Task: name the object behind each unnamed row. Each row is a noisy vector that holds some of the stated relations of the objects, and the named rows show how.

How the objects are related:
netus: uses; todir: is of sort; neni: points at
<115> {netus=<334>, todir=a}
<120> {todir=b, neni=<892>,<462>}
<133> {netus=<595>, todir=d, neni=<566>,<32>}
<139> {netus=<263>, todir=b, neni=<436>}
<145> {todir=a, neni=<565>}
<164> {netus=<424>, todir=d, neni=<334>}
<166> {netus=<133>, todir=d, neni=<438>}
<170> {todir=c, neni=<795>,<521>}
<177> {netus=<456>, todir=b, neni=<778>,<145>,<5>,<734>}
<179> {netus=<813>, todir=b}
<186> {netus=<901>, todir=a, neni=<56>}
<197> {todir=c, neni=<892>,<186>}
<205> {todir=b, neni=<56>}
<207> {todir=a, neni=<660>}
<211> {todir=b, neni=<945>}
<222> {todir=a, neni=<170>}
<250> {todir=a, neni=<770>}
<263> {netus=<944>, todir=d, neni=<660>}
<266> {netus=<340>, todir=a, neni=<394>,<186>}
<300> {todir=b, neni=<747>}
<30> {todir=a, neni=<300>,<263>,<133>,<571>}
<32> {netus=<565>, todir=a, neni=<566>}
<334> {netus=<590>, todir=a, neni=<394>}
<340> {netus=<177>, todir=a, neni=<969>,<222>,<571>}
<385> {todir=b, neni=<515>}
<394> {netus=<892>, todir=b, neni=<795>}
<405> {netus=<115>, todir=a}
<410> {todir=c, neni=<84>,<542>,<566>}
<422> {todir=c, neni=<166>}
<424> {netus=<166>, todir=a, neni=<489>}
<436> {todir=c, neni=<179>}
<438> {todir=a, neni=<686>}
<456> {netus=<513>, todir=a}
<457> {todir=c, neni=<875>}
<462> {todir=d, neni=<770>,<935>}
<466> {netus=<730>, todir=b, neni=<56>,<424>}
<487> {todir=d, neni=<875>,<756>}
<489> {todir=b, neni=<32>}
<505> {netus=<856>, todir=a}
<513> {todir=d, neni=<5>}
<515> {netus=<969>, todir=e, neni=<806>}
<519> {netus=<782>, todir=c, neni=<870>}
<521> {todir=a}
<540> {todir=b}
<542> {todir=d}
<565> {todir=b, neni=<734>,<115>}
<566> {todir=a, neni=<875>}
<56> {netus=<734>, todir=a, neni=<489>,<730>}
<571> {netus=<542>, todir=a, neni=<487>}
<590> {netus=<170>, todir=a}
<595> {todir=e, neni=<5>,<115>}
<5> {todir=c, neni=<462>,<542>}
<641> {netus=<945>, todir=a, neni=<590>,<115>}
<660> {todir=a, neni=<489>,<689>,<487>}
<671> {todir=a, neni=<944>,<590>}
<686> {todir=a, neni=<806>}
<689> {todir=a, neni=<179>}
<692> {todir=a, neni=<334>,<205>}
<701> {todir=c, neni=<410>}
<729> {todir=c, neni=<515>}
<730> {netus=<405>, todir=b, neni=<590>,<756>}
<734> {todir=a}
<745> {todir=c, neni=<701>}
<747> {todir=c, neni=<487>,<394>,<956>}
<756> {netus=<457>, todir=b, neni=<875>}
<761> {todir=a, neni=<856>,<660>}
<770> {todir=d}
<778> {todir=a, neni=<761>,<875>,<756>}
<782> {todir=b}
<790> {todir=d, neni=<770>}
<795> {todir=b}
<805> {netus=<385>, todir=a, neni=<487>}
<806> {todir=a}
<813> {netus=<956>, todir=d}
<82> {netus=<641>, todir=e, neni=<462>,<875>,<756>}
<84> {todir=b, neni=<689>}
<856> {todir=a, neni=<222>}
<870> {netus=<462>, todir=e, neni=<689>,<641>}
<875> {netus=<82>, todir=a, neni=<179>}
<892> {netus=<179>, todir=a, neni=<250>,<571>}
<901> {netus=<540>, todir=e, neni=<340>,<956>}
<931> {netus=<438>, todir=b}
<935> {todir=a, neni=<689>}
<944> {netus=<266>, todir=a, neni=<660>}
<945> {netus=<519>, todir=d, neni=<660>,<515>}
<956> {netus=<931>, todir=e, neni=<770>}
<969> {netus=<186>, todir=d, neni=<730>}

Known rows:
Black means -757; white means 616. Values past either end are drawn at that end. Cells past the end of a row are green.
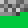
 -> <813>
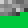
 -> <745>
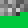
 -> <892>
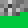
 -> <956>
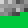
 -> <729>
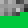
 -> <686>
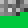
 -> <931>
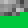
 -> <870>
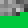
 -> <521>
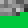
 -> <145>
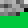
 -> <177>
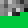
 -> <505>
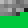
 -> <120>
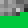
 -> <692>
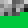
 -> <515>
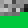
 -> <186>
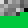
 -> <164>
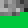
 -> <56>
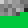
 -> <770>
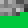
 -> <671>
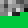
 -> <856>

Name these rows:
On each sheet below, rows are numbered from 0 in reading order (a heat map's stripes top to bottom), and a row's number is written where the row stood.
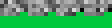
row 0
<641>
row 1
<935>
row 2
<487>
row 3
<969>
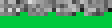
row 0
<438>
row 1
<462>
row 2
<456>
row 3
<466>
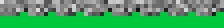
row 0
<542>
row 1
<179>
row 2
<170>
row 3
<139>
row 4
<540>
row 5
<489>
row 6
<519>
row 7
<394>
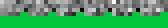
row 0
<385>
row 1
<782>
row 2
<756>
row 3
<730>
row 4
<133>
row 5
<660>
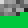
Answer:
<565>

